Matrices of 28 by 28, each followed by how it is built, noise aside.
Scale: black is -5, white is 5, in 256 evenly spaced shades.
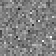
noise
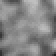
smooth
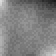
smooth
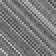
Toeplitz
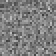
noise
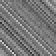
Toeplitz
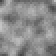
smooth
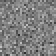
noise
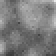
smooth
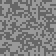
noise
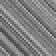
Toeplitz
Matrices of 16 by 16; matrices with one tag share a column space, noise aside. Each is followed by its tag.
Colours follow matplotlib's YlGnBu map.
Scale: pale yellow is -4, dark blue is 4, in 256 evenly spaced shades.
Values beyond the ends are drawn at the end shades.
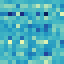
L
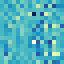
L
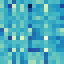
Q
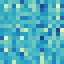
Q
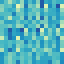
Q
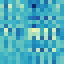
Q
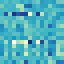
L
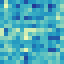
Q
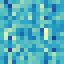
Q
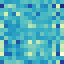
L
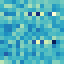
L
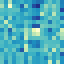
Q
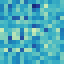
Q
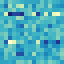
L
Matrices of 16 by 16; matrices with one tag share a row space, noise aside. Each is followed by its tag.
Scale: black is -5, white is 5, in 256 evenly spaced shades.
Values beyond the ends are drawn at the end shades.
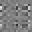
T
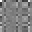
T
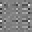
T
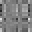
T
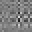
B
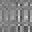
B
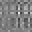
B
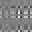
B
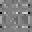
T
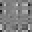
T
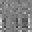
T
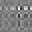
B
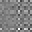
B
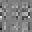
T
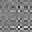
B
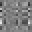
T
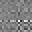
B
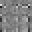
T
